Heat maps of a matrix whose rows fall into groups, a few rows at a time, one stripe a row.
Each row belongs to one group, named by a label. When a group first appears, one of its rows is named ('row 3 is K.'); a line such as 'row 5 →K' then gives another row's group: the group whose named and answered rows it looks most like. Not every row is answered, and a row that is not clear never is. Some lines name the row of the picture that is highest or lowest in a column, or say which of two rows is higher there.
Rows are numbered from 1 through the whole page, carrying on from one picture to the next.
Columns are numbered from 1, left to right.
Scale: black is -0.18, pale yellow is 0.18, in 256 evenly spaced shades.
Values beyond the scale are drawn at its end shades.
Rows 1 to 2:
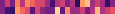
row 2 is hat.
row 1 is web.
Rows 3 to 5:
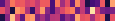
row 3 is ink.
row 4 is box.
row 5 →ink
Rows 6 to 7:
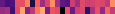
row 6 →hat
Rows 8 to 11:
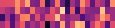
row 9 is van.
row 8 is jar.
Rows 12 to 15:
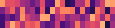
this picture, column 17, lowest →14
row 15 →ink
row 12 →jar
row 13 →van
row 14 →box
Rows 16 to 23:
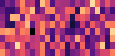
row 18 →ink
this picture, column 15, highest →17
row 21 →ink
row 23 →jar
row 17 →web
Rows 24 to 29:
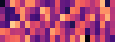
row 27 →ink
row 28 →van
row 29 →van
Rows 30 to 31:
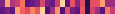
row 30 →van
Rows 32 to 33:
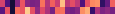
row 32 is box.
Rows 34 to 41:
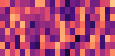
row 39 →box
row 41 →jar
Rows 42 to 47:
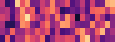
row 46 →ink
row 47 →web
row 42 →hat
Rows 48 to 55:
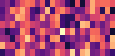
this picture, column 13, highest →52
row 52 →box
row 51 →jar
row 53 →hat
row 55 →web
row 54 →jar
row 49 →box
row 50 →hat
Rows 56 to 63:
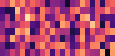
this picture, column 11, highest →60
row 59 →box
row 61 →ink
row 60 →hat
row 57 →hat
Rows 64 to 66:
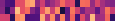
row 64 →web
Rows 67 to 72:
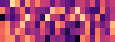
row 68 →van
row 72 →jar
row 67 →ink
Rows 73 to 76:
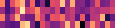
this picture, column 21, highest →75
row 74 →hat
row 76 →box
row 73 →van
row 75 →van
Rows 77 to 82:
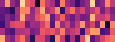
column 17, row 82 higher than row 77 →Yes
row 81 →box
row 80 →ink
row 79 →box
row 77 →box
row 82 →jar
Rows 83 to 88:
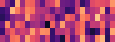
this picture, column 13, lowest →88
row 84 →ink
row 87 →ink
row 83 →hat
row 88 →ink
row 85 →web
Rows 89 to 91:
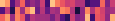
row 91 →jar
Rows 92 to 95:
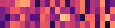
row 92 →van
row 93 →ink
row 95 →ink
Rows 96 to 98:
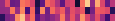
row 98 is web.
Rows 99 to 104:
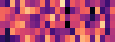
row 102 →van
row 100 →jar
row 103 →ink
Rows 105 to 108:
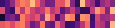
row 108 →jar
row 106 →hat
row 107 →web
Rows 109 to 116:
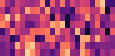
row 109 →van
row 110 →ink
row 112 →van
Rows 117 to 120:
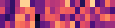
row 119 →hat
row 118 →web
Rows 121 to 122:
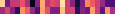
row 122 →box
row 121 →box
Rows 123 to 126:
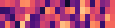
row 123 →jar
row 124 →web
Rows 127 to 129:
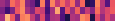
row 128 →hat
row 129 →jar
